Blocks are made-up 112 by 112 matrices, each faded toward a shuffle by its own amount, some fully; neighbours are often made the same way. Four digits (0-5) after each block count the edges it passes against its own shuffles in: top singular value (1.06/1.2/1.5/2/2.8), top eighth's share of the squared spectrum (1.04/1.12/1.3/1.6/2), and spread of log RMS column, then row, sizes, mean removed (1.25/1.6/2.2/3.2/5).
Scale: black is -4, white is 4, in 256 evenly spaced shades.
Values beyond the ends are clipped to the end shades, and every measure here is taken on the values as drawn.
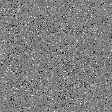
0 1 1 1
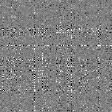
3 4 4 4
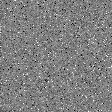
1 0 0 0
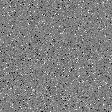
2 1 0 0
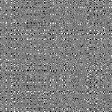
5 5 3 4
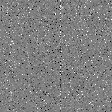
3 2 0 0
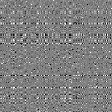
5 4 3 4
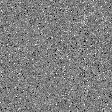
1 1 1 0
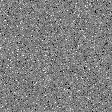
0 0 0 0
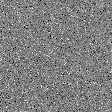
0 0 0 0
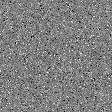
0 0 0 0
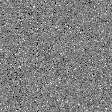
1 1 1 0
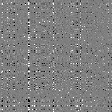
5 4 3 3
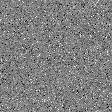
0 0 0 0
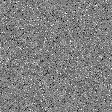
2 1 0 0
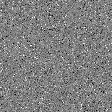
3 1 0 0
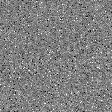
3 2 0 0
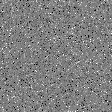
2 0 0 0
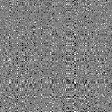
5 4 3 3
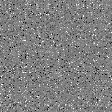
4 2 1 1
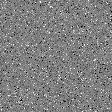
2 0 0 0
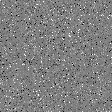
2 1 0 0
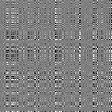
5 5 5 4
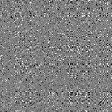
5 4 3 3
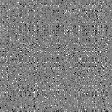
5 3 2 2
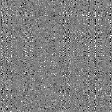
4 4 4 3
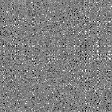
4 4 3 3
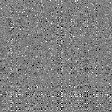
4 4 3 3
